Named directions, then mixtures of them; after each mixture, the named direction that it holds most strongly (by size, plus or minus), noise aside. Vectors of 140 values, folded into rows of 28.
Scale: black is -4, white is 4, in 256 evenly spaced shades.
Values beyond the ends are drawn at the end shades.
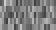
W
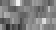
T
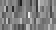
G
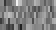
W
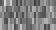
W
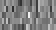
G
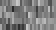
T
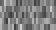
W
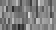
G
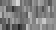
T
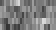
T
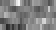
T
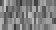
W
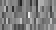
G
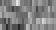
T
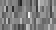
G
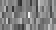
G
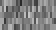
W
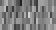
G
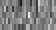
G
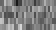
W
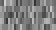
W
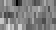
T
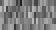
W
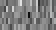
G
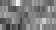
T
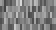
W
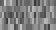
W
